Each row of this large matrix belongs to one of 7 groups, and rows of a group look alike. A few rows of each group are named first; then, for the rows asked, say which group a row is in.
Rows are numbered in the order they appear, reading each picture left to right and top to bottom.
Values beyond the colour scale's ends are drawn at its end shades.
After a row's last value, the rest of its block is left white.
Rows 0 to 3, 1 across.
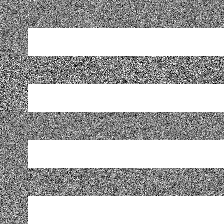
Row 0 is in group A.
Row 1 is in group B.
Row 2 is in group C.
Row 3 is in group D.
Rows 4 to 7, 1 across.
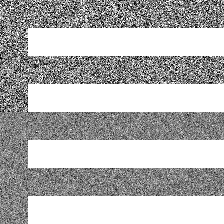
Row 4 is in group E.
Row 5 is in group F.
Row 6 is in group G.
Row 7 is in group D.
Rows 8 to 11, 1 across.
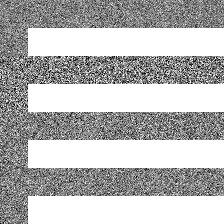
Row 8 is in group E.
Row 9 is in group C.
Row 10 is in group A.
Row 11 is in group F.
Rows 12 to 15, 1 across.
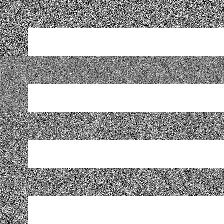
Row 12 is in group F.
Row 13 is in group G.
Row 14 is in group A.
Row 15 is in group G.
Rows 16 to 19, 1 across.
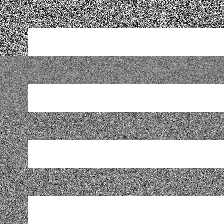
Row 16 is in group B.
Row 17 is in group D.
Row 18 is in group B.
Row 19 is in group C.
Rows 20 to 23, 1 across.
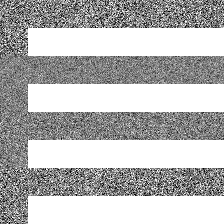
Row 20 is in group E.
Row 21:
F
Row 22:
B
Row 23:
A
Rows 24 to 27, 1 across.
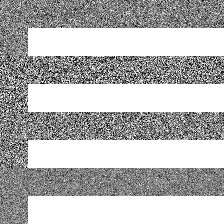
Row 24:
B
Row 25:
C
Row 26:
G
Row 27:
D
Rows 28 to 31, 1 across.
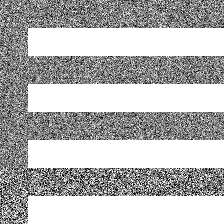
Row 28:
B
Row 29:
A
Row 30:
C
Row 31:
D
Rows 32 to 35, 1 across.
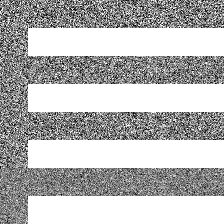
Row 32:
B
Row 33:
D
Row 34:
B
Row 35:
B
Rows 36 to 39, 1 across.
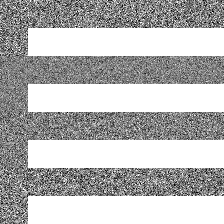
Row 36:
A
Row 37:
C
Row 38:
C
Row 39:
D
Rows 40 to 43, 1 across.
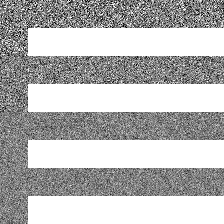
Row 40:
G
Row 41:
F
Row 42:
B
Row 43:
G
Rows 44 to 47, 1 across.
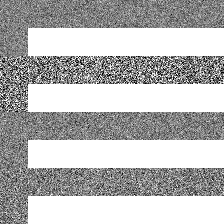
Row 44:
B
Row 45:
A
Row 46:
G
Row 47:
A
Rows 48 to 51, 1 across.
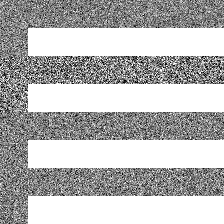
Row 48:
D
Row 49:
B
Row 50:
C
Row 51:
A
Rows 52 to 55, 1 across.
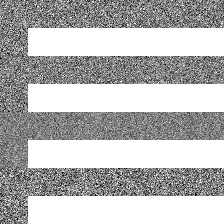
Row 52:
G
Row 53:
F
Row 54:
A
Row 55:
E
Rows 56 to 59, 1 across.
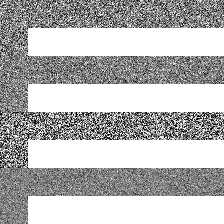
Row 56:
G
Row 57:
B
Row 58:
F
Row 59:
B
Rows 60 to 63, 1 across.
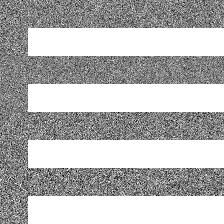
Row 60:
A
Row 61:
G
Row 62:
F
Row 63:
D
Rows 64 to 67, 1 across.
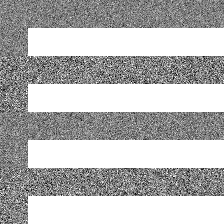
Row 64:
G
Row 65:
A
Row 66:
A
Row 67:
B
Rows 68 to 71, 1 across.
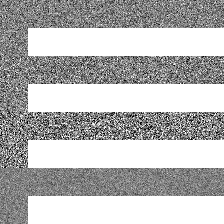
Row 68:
C
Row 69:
B
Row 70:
C
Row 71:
B
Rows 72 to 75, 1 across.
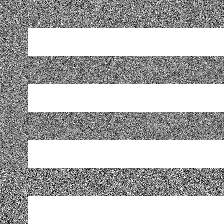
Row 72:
A
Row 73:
D
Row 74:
D
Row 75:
G
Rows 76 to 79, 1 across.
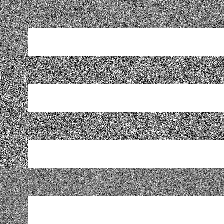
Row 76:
B
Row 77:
G
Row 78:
B
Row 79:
A
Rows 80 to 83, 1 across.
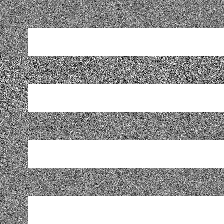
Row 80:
E
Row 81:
B
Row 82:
B
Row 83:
E
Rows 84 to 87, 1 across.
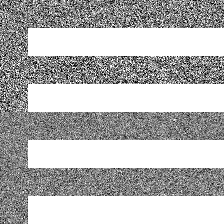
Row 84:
C
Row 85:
B
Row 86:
B
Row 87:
F
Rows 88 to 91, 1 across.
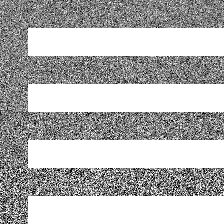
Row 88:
D
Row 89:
B
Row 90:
F
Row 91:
A
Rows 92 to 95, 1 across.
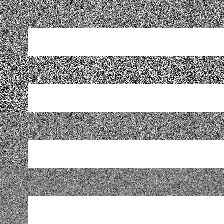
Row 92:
A
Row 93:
A
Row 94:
A
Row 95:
D
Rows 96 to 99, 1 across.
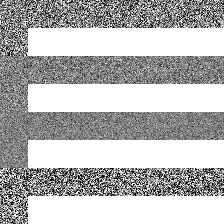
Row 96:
G
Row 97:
D
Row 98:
D
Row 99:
D
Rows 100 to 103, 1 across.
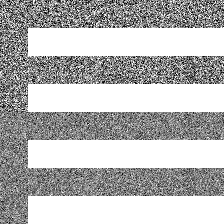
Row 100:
C
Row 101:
A
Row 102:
G
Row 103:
A
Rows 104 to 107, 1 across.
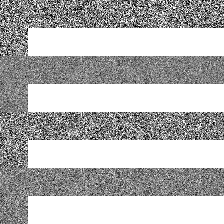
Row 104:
B
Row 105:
E
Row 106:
E
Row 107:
E
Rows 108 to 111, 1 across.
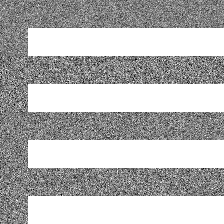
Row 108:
E
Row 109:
C
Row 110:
F
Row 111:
B
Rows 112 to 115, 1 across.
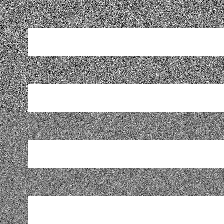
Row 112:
E
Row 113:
G
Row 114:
A
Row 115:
G
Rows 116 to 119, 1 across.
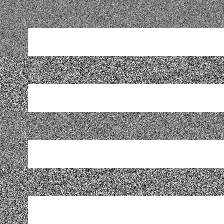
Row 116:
G
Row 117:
D
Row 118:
G
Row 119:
C
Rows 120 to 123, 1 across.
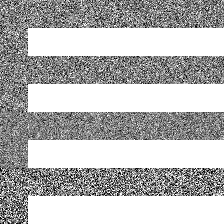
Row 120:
E
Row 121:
G
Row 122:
A
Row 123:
F
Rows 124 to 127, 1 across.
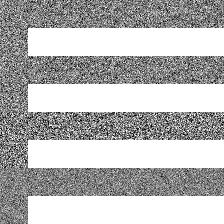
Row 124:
D
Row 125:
D
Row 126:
C
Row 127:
G
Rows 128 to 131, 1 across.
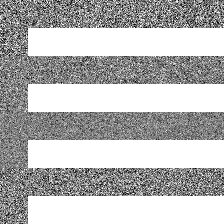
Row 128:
A
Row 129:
B
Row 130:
D
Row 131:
C
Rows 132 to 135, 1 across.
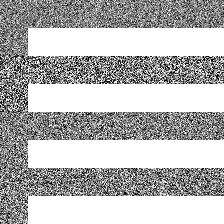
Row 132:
A
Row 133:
F
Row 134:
C
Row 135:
B
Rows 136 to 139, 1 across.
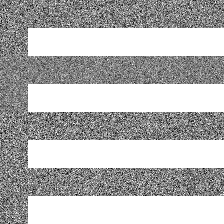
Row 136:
C
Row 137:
A
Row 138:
D
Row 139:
A
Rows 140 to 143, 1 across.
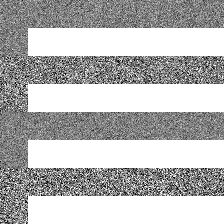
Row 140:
A
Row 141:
E
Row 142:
F
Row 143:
B
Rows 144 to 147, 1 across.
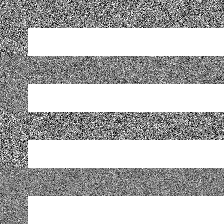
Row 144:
G
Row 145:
B
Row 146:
D
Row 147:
E
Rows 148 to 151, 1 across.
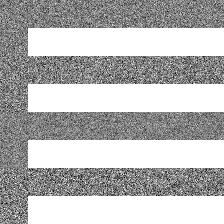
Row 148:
C
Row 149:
A
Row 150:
D
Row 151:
D
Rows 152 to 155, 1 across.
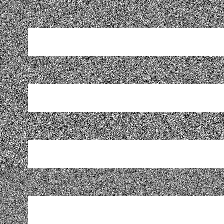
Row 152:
F
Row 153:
F
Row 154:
G
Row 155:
C
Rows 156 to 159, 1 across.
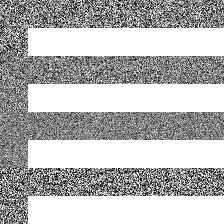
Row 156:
E
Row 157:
C
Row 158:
A
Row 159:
C
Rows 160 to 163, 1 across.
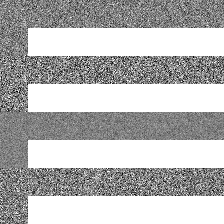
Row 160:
G
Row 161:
G
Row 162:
D
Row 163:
A
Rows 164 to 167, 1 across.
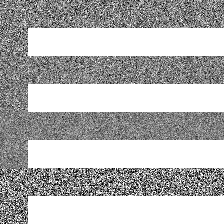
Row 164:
G
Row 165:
A
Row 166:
E
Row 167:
C
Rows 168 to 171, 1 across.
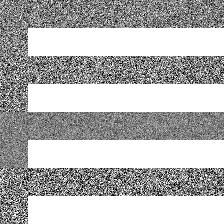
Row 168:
D
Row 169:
A
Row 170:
D
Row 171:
D
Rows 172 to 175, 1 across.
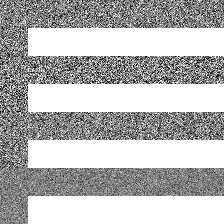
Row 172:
G
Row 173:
F
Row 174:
A
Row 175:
D
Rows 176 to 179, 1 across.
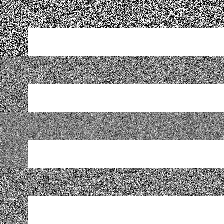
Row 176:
F
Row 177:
F
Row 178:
A
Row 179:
C
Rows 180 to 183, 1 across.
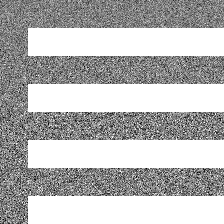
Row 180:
F
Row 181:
G
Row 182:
C
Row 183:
F
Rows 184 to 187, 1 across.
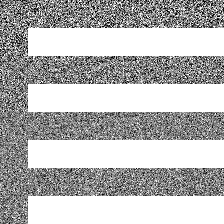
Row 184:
F
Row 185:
C
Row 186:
C
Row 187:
A
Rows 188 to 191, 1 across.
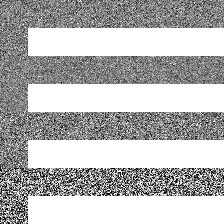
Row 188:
F
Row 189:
B
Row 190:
E
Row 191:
F
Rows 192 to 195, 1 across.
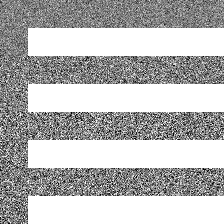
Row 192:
F
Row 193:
B
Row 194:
A
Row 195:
F
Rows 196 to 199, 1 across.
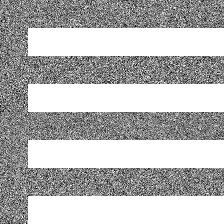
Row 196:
B
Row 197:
F
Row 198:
B
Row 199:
G
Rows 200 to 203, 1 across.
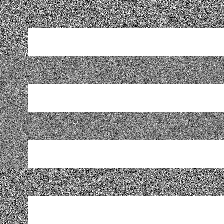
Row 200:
B
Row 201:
E
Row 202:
D
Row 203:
C
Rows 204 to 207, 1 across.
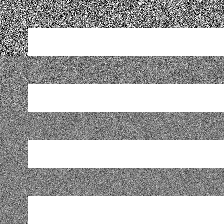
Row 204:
G
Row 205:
D
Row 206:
E
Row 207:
G
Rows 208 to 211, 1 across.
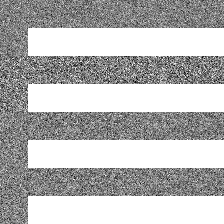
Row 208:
B
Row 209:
B
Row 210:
D
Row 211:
D
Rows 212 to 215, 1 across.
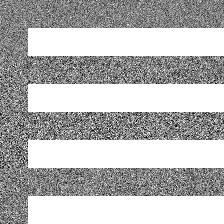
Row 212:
G
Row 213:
D
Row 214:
F
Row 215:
A
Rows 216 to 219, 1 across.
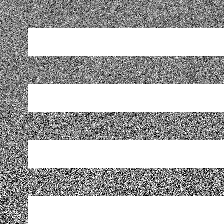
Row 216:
D
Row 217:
A
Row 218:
C
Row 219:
A
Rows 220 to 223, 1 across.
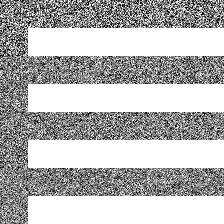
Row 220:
F
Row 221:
A
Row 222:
F
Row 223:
D
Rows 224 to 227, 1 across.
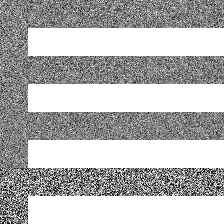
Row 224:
D
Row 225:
D
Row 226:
G
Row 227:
F
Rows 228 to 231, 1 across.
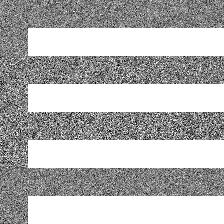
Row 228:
D
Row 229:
E
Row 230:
A
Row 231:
F
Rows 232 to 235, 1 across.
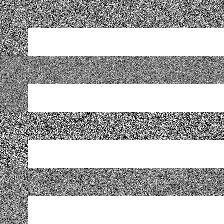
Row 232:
G
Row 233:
F
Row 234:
B
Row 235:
D
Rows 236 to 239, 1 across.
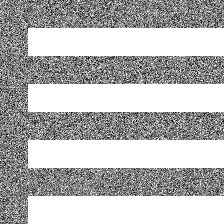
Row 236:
D
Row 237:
C
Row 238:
F
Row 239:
A
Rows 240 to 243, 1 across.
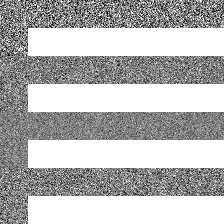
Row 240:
G
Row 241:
E
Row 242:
A
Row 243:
B
